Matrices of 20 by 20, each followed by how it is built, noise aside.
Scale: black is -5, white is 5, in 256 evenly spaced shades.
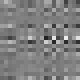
low rank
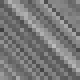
Toeplitz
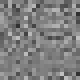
low rank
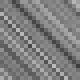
Toeplitz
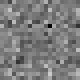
low rank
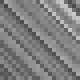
Toeplitz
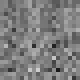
low rank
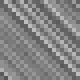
Toeplitz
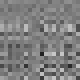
low rank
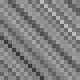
Toeplitz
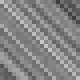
Toeplitz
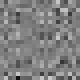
low rank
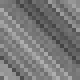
Toeplitz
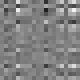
low rank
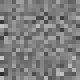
low rank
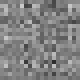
low rank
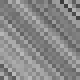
Toeplitz
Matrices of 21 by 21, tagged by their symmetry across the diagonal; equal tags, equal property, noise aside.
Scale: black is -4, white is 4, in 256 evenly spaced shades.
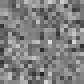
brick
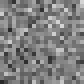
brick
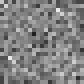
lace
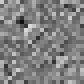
lace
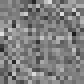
brick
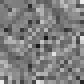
lace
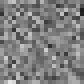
brick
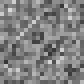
lace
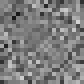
lace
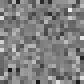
brick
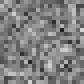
lace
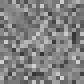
lace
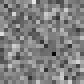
lace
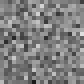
brick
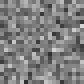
brick
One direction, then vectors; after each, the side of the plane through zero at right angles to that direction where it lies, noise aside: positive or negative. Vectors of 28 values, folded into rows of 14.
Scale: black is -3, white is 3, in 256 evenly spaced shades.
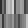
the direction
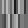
positive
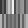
positive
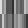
negative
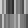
negative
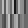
positive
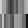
negative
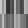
negative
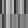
positive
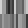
negative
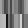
negative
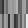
positive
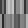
positive
